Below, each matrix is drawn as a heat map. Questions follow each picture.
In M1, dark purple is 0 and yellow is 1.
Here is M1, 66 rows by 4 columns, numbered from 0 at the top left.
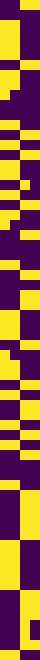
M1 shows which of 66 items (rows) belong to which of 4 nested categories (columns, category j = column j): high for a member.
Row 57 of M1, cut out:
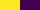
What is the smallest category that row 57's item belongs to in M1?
1
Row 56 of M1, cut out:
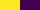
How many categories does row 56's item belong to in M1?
2
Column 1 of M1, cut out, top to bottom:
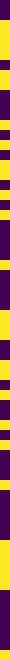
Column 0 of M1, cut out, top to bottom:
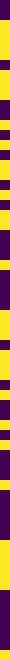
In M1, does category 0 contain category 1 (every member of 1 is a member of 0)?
yes
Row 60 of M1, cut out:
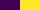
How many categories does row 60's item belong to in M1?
2
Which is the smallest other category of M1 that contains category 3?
2
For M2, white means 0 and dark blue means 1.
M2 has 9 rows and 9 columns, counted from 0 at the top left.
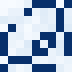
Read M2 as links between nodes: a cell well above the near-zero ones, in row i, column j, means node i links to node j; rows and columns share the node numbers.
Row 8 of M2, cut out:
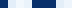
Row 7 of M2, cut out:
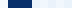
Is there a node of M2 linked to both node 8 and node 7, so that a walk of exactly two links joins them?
no
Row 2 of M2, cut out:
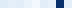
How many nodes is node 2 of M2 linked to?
1
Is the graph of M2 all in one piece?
no
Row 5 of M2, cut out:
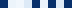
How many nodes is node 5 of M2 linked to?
4
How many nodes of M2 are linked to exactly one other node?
1
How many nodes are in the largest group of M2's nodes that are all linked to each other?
5
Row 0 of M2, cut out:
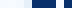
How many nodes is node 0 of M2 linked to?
4
